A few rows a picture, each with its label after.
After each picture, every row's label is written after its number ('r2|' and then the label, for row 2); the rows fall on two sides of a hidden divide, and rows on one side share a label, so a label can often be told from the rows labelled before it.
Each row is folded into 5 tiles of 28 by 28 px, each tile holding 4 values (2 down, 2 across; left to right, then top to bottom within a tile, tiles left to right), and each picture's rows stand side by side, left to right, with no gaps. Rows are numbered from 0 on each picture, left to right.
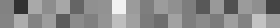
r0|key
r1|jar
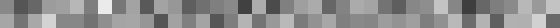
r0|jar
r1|jar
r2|jar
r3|jar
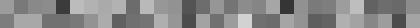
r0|jar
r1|jar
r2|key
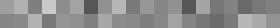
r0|jar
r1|jar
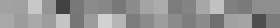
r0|jar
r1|jar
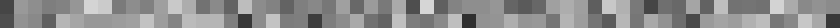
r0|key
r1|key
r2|key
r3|jar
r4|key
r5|jar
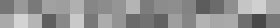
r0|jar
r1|key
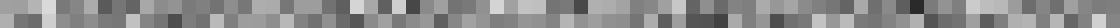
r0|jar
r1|key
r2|jar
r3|jar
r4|key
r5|jar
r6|key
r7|jar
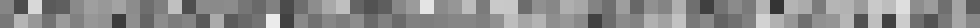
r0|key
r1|key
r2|key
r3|jar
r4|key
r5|key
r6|jar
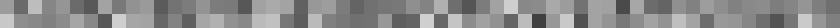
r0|key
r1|key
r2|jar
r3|jar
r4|jar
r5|jar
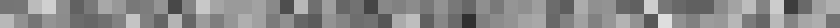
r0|key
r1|jar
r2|key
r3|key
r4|jar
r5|jar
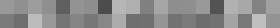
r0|jar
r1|key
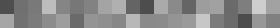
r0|key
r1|key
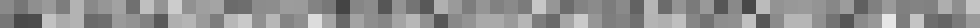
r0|key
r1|jar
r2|jar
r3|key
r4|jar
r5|jar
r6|key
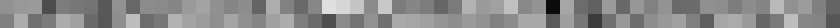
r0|key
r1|jar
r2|key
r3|jar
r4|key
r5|jar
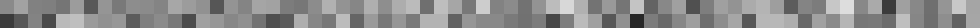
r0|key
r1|key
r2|key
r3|key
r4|jar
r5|key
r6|key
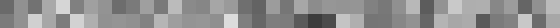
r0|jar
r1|jar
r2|key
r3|jar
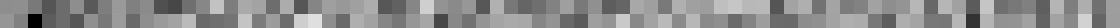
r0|key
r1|jar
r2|jar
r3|jar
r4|jar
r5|key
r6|key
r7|jar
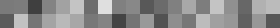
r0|key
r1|key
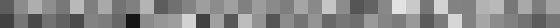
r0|key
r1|jar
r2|key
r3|jar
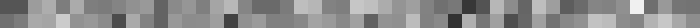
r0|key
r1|jar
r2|jar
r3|key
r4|jar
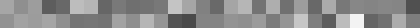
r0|jar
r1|key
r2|key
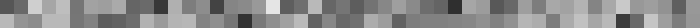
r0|key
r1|key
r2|key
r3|key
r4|jar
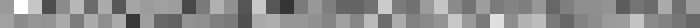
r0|jar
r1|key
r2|key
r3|jar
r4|key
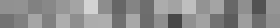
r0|jar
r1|key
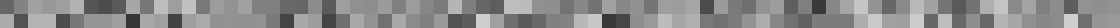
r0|jar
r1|key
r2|key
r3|key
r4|jar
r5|key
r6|jar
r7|jar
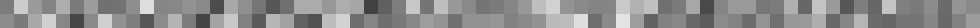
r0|jar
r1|jar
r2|key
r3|key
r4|key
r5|key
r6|key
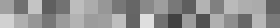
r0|jar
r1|key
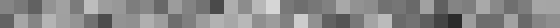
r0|key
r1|key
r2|jar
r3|key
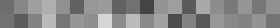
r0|jar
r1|key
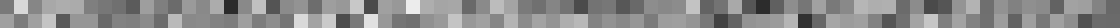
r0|jar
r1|jar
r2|jar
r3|jar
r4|key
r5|key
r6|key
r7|key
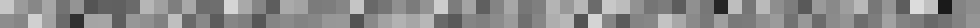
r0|jar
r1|jar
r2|jar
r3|key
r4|jar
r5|key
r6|jar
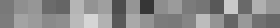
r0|jar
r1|key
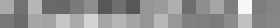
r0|jar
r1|jar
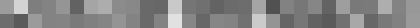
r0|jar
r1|jar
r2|key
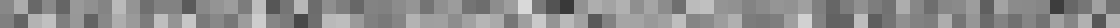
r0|jar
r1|jar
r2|key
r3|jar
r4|key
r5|jar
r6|key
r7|key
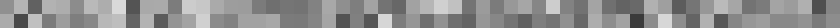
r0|jar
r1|jar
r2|jar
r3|key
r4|jar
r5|jar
